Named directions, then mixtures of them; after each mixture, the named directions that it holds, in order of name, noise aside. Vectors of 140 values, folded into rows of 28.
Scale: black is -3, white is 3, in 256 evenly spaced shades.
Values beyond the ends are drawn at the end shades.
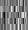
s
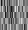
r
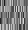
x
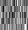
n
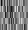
r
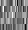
n, x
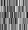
r, s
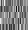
s, x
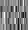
s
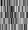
r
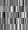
s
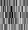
n, r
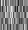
r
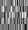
n, s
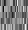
n, x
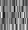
n, s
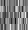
r, s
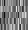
s, x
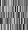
r, x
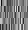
r, x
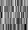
n, s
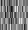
r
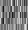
n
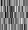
r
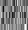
n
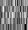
n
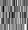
n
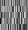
n, x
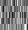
n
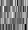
n, x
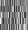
n, x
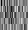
r
